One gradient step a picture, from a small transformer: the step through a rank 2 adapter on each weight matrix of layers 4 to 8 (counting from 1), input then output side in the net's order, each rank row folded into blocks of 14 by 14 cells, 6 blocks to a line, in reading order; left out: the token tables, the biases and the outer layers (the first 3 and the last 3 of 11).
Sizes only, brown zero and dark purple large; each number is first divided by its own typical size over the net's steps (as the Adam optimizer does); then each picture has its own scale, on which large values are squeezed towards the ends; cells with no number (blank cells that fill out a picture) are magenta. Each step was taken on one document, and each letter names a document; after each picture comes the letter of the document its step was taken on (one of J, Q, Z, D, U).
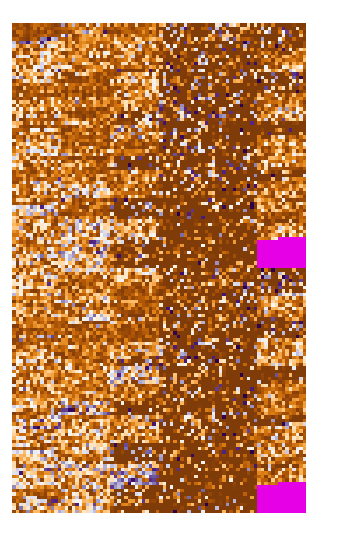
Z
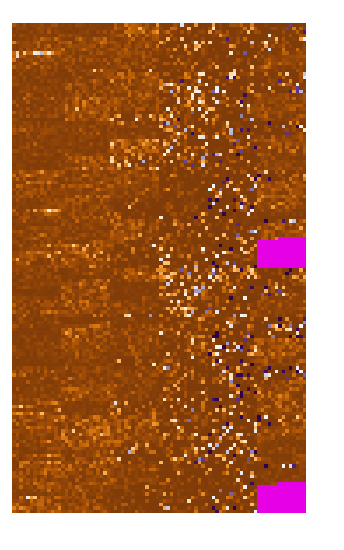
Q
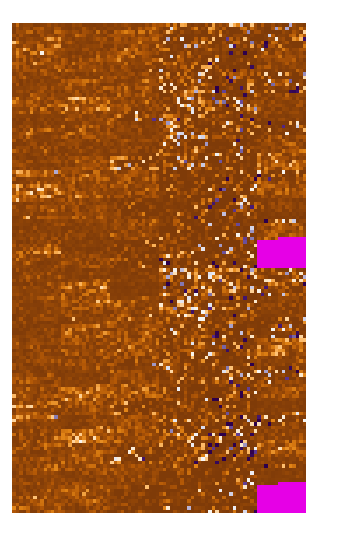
Q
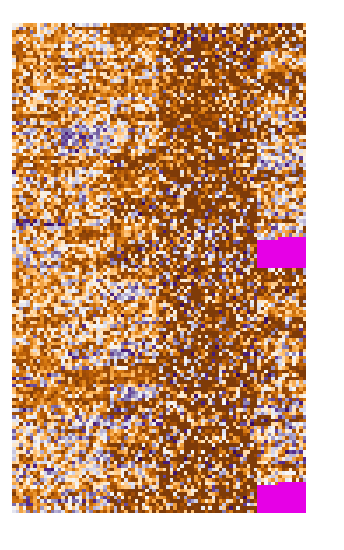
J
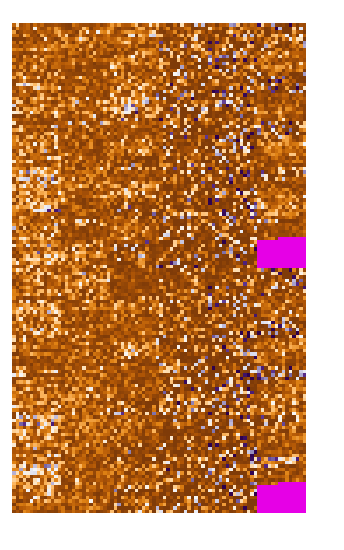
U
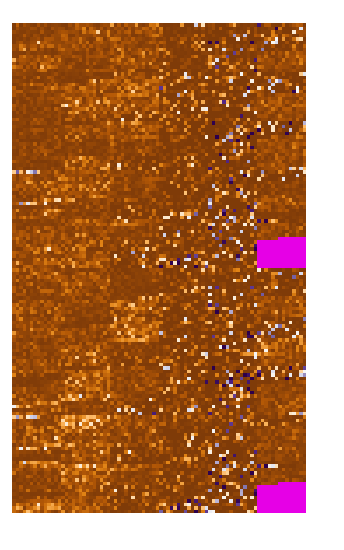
U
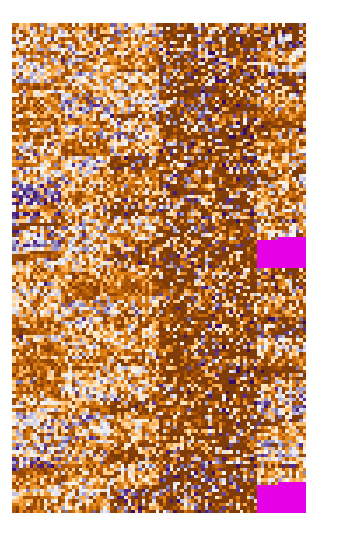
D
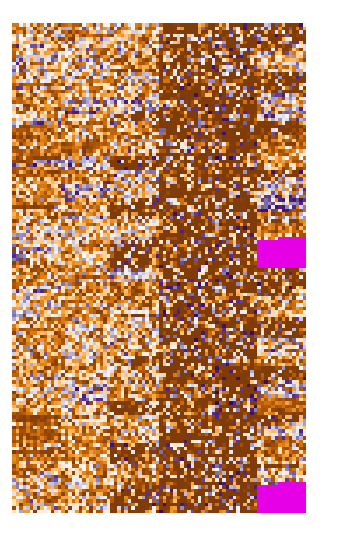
D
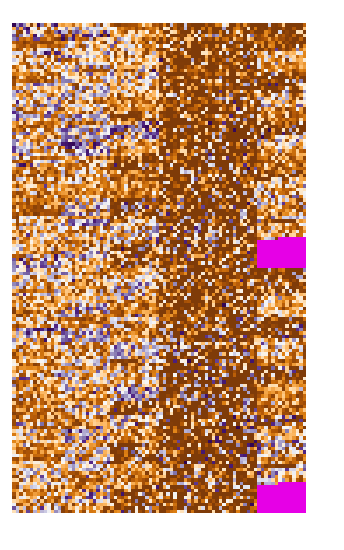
J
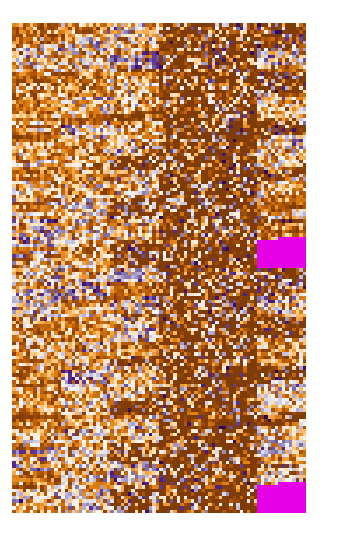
D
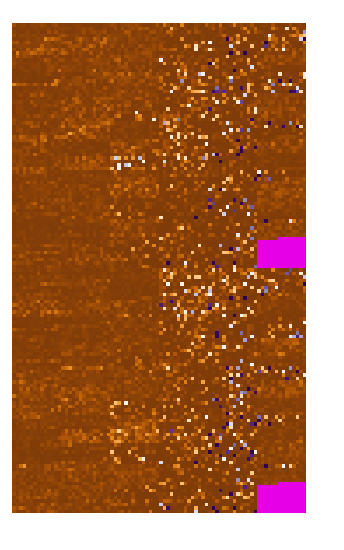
Q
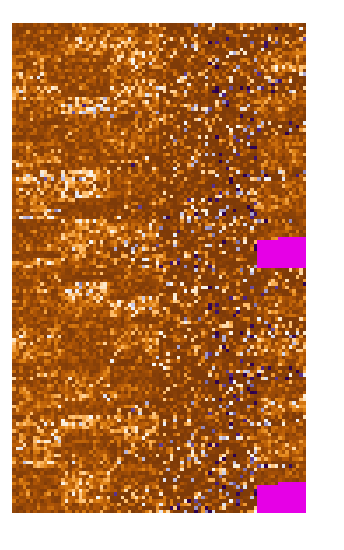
U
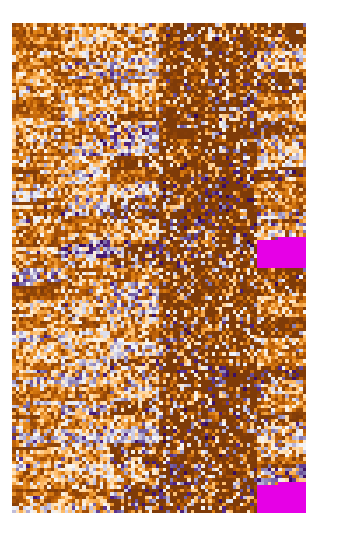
J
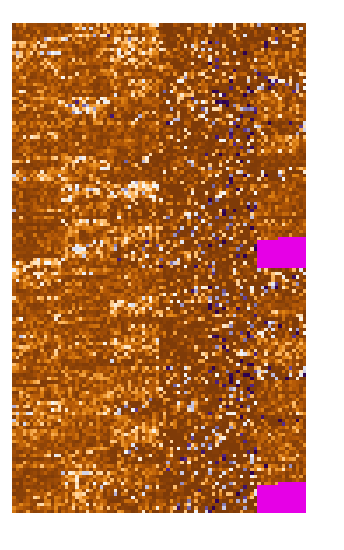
U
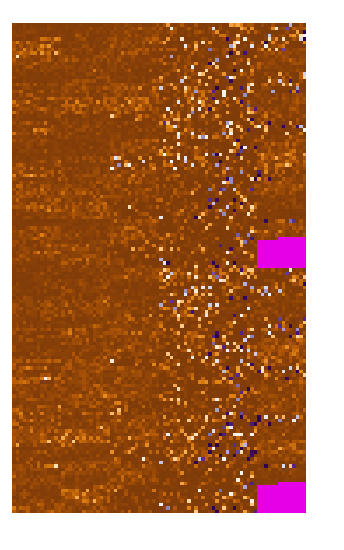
Q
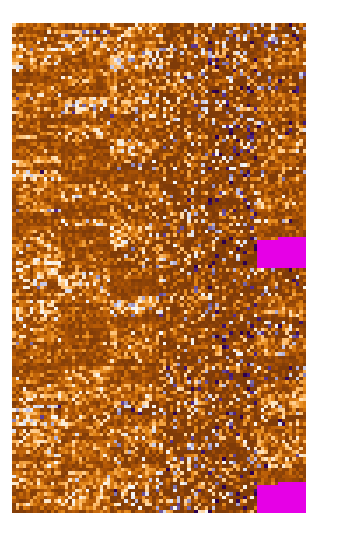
U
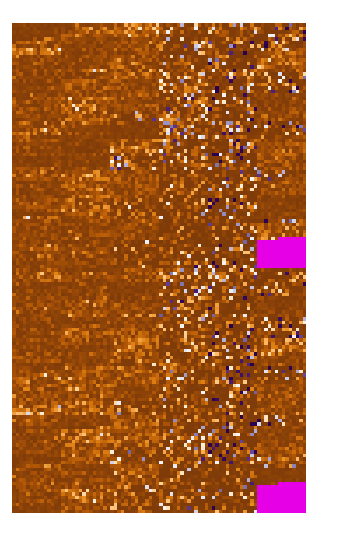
Q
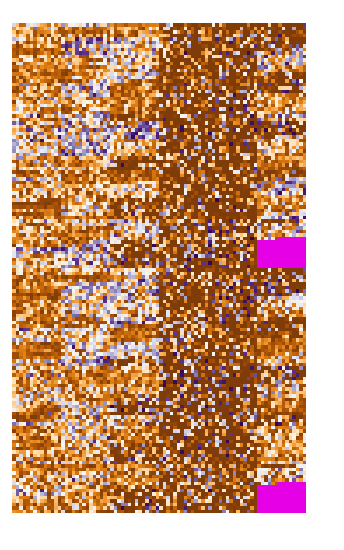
J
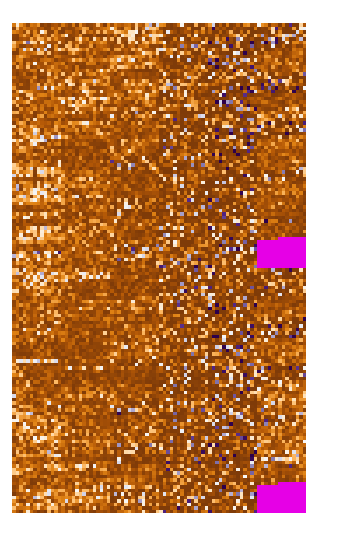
U
